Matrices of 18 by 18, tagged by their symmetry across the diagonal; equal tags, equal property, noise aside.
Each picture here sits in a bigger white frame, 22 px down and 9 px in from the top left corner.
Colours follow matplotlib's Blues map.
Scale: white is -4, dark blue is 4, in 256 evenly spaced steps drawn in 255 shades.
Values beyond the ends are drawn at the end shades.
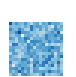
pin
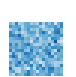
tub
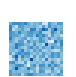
pin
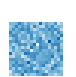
pin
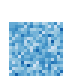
pin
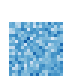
pin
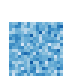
tub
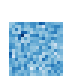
pin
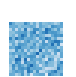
pin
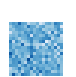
tub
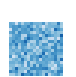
pin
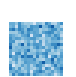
tub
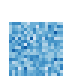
tub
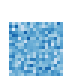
tub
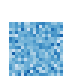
tub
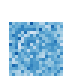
pin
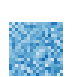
pin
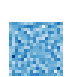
tub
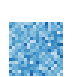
pin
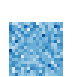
tub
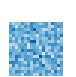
tub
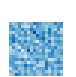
tub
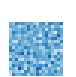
tub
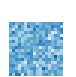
pin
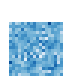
pin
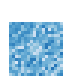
pin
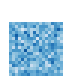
tub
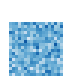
tub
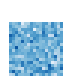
tub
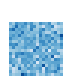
pin
